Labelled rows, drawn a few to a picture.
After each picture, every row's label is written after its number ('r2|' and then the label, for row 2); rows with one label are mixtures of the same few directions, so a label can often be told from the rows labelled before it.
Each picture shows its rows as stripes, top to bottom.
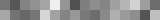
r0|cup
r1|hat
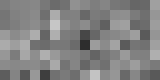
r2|cup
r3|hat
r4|hat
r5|hat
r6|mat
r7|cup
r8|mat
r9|cup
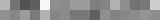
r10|hat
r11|cup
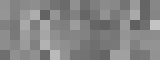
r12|hat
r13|hat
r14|cup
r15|cup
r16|cup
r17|hat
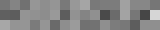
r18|mat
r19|cup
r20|cup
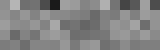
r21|cup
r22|cup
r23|hat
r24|cup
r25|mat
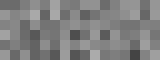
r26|cup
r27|hat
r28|cup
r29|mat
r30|hat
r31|mat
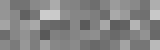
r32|hat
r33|hat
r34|hat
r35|hat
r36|cup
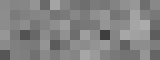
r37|hat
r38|hat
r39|cup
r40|mat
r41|hat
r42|hat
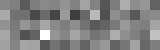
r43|mat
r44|mat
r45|cup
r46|hat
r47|hat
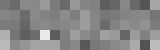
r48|cup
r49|mat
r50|mat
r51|hat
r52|hat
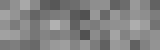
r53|hat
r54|mat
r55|cup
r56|mat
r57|hat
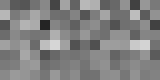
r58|mat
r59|hat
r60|hat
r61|hat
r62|cup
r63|hat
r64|hat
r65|mat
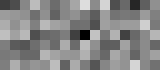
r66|mat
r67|cup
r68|cup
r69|mat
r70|mat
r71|hat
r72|mat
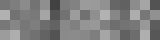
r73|hat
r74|hat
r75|hat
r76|cup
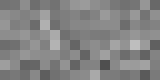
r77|hat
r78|hat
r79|hat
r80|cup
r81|cup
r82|mat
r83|mat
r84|cup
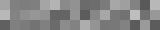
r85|hat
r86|hat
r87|hat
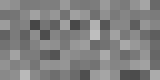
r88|cup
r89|mat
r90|mat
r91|cup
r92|mat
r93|cup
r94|cup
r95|mat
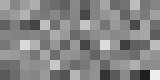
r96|hat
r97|mat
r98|hat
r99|cup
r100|mat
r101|cup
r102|cup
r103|cup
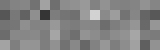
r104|hat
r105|cup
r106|cup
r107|cup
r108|hat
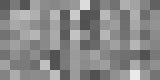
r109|mat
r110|mat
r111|mat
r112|mat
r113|mat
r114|cup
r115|hat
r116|mat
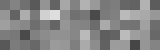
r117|hat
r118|cup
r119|cup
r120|mat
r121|hat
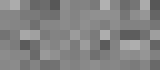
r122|cup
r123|cup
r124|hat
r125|mat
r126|mat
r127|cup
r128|cup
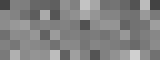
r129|hat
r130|hat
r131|mat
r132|hat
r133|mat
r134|mat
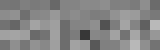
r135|hat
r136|mat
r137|cup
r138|mat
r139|mat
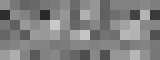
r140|mat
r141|hat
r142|cup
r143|mat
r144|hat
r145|mat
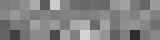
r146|hat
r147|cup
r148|mat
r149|mat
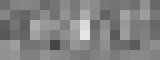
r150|hat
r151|mat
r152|mat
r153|mat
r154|cup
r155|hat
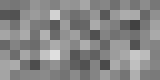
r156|mat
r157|cup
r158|mat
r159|cup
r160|hat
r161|cup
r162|mat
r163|hat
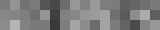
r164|cup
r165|hat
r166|cup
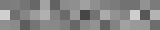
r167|hat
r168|hat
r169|mat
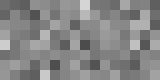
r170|mat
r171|hat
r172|cup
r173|hat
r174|hat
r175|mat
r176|cup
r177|hat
